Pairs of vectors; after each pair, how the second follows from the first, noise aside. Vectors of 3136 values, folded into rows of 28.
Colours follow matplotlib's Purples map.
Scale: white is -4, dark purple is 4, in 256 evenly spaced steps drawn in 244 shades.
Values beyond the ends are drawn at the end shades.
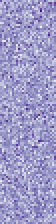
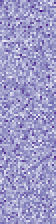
sign-scrambled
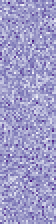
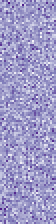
sign-scrambled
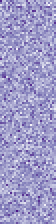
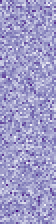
copied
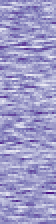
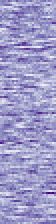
copied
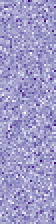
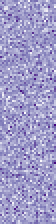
sign-scrambled
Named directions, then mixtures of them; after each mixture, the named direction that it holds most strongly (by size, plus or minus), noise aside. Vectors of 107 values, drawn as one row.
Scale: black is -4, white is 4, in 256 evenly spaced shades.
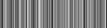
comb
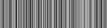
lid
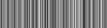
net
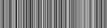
lid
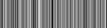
comb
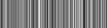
net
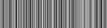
lid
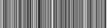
comb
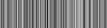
net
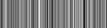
comb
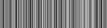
lid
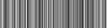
comb
